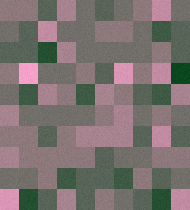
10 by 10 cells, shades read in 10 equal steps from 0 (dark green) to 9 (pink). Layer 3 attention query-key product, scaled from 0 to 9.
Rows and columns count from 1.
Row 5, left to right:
4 2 6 5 2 6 5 3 2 6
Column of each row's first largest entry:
9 3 4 2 3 1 9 1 3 1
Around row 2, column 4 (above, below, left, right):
6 6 7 4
